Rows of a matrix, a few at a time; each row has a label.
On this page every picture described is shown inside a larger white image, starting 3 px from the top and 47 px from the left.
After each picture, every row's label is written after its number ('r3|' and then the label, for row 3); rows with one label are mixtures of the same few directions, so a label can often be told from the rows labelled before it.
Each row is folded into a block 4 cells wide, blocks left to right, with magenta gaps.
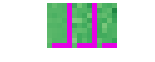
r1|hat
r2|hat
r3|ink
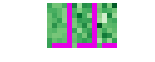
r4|ink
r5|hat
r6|hat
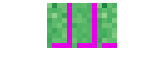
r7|hat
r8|hat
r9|hat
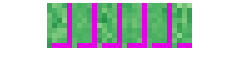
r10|ink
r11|ink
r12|hat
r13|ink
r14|ink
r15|hat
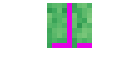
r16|ink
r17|ink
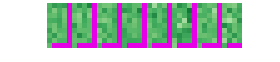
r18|hat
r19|hat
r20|hat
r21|ink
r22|hat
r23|ink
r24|ink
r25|hat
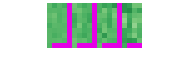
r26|hat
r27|ink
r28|hat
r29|ink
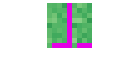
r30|hat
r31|hat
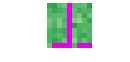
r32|ink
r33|hat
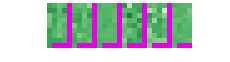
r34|ink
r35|hat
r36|ink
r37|hat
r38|ink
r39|ink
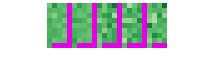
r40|hat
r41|hat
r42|hat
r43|hat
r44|hat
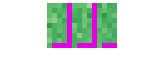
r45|hat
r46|hat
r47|hat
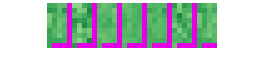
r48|ink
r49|ink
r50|ink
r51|ink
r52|ink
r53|hat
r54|ink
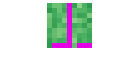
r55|ink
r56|hat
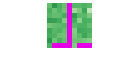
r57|hat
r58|ink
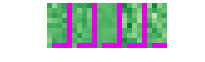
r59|hat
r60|hat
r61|ink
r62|ink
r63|hat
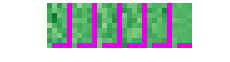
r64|hat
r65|hat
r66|ink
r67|ink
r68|ink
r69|hat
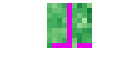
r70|ink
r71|ink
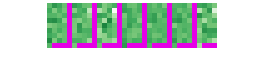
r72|hat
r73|ink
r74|ink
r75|ink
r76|hat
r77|hat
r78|ink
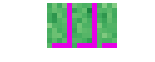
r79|hat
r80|ink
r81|hat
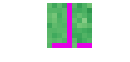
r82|hat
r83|ink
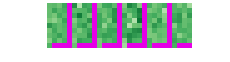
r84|hat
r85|hat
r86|ink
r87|ink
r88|ink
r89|hat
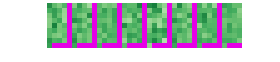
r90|ink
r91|hat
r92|hat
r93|hat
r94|ink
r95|hat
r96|hat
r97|ink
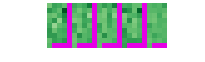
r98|ink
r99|hat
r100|hat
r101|ink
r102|hat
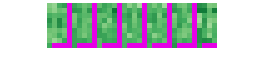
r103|ink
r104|ink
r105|ink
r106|hat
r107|hat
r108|ink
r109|ink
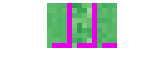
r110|ink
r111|ink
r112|hat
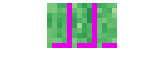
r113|ink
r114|ink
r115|ink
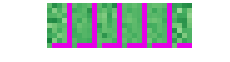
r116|hat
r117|ink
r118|hat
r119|hat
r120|hat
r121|hat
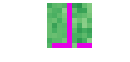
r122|ink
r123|ink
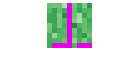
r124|hat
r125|hat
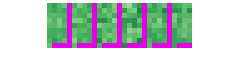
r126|ink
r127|hat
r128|hat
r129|ink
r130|ink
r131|ink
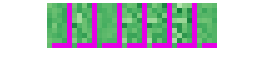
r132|ink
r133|hat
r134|ink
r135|hat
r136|hat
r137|hat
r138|hat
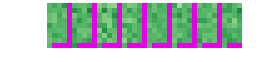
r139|hat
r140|ink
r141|hat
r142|hat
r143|hat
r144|hat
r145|hat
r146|ink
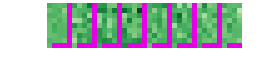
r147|ink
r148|hat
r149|ink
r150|ink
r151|hat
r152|hat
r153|hat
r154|ink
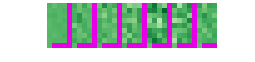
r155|hat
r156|hat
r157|hat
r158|hat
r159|ink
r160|hat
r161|hat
